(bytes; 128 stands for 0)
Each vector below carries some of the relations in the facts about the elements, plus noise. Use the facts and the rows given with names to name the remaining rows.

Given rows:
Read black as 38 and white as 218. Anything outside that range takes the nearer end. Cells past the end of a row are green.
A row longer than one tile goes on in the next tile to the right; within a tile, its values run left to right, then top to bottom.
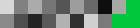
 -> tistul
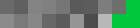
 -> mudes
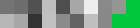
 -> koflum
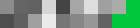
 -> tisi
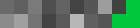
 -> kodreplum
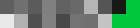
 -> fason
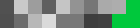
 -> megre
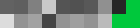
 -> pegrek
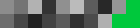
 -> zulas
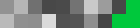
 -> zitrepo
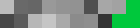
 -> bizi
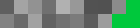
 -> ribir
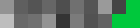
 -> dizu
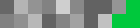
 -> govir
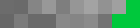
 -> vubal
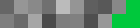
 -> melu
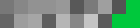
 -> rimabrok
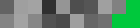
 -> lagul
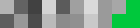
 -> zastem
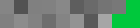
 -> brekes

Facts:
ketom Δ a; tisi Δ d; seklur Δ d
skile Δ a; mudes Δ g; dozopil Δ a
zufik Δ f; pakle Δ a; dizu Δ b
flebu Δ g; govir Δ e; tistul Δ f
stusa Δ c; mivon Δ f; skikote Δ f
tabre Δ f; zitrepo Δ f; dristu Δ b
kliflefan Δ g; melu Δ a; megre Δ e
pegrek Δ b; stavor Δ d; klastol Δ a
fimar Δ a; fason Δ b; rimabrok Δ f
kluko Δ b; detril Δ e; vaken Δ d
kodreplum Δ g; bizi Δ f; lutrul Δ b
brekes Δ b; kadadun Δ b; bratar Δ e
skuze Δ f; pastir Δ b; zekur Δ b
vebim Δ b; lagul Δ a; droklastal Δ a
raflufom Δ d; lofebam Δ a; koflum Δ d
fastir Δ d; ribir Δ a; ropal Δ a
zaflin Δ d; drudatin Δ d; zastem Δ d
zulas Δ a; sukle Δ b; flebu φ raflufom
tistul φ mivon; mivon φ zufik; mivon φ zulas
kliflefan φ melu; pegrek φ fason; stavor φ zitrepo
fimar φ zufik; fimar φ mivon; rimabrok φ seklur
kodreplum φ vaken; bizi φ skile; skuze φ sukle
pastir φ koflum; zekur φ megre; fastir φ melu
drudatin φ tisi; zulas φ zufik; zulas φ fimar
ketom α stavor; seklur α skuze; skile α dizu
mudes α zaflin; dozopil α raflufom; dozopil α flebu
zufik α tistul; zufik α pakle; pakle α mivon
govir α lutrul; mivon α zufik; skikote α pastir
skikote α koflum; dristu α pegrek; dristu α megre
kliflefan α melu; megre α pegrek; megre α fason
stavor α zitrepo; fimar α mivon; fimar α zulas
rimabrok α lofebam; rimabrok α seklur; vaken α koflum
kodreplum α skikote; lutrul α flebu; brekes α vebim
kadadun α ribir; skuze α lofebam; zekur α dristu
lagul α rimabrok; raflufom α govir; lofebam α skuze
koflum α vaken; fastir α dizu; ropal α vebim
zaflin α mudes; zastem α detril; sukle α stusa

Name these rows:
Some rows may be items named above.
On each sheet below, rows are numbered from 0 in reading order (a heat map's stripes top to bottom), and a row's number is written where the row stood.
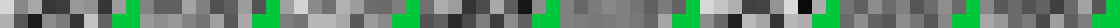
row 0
mivon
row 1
lutrul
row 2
stusa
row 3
pakle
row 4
kluko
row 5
zufik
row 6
kadadun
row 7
dristu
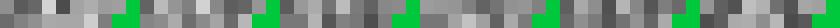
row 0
stavor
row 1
govir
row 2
lofebam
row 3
tabre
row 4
ropal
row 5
zekur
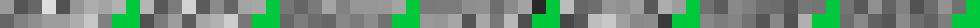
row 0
stavor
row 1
fastir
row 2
vubal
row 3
skuze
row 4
bizi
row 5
mudes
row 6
kadadun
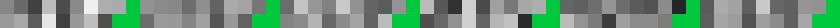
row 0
raflufom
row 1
skikote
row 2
govir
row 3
drudatin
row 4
pastir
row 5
dozopil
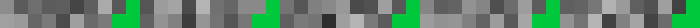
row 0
dristu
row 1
ketom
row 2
kliflefan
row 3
lutrul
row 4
flebu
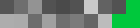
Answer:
sukle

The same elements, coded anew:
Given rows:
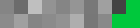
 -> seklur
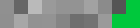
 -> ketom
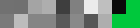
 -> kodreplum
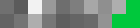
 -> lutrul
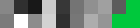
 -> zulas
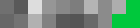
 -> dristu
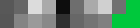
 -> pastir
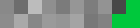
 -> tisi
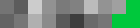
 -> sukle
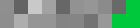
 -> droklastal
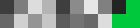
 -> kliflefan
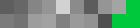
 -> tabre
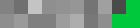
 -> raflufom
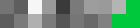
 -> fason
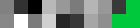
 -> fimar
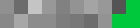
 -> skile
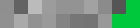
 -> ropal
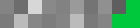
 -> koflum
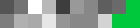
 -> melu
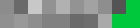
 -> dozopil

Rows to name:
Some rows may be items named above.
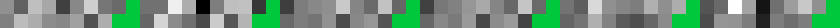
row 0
mudes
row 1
flebu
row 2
rimabrok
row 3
bizi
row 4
dristu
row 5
pegrek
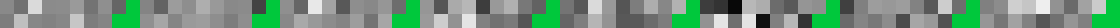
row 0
koflum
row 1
zastem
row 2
lofebam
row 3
pakle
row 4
kluko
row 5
mivon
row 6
skuze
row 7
govir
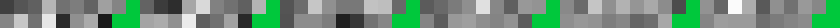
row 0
tistul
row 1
zufik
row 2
zekur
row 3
skikote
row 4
dozopil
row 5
stusa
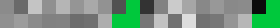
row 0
dozopil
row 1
fastir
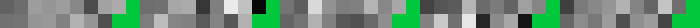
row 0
zitrepo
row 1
kodreplum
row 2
dristu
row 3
tistul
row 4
bizi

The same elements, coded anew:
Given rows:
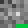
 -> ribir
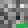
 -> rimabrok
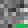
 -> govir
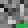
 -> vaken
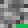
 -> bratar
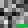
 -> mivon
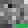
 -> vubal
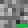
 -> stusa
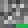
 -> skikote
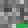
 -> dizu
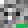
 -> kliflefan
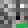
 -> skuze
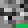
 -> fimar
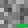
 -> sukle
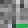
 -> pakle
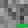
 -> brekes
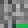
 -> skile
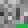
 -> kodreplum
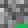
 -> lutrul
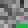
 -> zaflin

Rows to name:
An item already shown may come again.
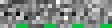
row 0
fastir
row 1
skikote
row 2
kliflefan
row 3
flebu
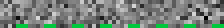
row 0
lofebam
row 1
mudes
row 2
vubal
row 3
lofebam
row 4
bizi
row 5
zastem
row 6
mudes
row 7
zulas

